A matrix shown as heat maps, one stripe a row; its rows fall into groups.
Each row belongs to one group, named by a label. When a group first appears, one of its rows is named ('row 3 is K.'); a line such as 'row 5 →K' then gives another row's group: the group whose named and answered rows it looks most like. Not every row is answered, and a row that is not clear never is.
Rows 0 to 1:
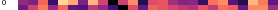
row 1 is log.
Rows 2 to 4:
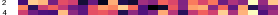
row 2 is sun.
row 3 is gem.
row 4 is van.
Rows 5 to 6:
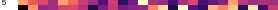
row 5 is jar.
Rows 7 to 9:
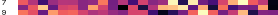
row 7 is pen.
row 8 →log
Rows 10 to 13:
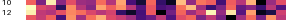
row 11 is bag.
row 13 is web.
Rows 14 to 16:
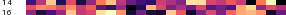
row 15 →jar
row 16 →van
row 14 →log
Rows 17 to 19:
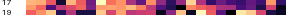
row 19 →pen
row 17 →bag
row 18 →bag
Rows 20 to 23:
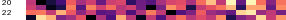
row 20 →van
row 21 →van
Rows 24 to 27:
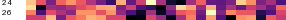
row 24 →jar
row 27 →web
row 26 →web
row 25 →web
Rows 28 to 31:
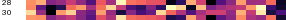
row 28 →bag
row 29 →van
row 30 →van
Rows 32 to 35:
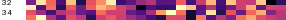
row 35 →pen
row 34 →van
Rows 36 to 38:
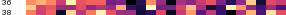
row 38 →web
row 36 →jar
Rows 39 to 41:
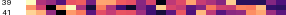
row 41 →pen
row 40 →van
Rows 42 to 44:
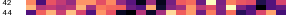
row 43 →bag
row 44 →log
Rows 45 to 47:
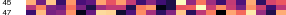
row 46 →pen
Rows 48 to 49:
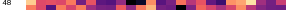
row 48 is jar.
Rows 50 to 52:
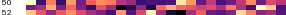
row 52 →jar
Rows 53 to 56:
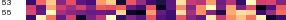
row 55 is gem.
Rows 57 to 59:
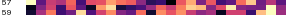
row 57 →web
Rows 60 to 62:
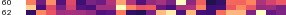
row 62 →sun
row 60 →gem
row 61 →gem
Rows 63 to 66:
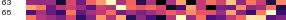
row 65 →log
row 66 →pen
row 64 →bag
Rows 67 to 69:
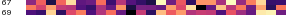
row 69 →log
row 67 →van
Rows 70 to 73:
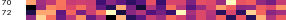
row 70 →jar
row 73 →sun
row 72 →pen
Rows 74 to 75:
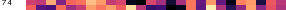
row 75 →web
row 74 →web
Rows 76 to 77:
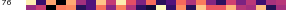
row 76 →gem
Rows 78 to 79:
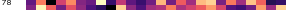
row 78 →van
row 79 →sun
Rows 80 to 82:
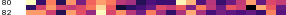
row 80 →web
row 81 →log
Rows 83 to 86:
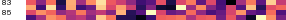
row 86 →log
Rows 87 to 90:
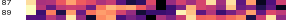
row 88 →bag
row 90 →log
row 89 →web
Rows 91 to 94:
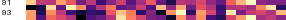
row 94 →gem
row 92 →log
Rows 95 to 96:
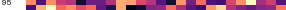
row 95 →gem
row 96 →sun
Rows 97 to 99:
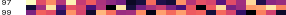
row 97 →jar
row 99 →log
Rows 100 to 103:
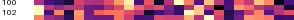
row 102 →web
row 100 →van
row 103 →pen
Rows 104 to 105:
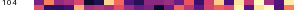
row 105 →van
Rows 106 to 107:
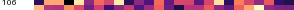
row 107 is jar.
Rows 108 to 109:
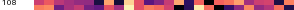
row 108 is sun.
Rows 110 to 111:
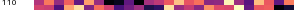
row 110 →sun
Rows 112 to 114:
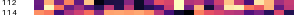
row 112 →sun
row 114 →bag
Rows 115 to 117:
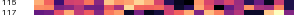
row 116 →bag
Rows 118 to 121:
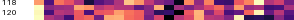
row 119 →jar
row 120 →web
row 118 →gem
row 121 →bag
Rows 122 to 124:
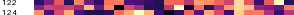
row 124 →gem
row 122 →log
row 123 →sun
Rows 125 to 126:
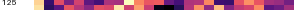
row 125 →gem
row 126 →web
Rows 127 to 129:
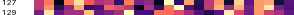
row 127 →van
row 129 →sun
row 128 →van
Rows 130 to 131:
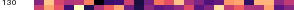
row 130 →sun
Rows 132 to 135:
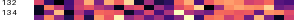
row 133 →sun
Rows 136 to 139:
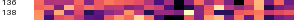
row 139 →gem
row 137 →jar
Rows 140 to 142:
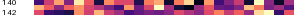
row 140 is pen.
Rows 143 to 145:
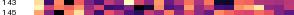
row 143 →gem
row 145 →van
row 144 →jar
